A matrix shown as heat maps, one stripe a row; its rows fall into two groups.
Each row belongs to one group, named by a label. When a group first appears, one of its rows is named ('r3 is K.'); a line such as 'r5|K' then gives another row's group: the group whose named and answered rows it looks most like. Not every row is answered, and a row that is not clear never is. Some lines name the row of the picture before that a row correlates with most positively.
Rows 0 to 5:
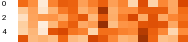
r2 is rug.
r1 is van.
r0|van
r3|van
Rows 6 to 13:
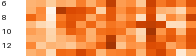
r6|van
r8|van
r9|rug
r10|van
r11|van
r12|van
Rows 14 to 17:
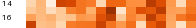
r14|rug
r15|van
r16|van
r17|van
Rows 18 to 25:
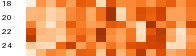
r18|rug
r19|van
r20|van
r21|van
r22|van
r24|rug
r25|rug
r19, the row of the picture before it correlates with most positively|15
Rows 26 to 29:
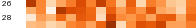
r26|van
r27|rug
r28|rug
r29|van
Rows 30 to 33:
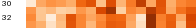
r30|rug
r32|van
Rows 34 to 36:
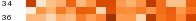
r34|van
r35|rug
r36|van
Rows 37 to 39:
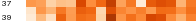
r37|van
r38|rug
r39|rug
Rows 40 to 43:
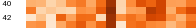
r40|van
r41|van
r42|rug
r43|van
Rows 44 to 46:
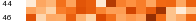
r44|rug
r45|rug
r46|van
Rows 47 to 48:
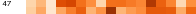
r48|van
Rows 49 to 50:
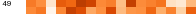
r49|rug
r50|van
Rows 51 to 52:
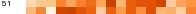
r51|rug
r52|rug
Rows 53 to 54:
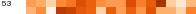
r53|rug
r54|rug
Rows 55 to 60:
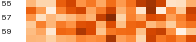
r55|rug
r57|van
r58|rug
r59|rug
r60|van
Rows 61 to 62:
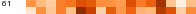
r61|rug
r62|rug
